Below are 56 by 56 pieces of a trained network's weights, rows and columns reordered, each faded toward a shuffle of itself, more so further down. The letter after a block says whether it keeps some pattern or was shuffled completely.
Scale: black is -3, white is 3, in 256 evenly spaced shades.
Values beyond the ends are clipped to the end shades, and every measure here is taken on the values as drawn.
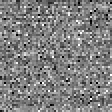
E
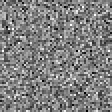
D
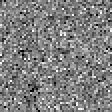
D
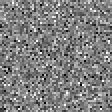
D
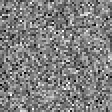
D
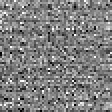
E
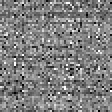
E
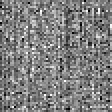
E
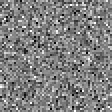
D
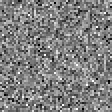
D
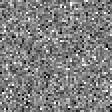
D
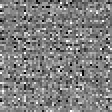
E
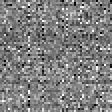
E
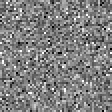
D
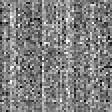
E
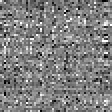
E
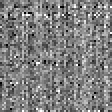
E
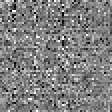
E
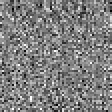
E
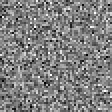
D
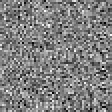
E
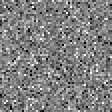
D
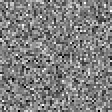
D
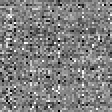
E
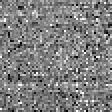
E
